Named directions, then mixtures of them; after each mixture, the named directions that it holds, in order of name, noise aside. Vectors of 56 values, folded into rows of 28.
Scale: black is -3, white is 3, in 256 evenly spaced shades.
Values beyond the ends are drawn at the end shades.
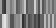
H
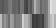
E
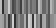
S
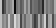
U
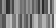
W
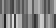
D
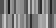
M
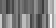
E, W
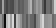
D, W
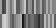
H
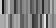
H, S, U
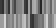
E, M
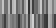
M, S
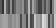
M, S, W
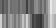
E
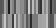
M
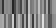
D, M, S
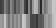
E, M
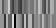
D, S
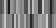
M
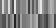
M, U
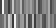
S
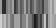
E, H, U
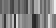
D, E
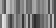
H, W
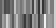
H, W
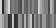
S, W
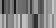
E, M, U
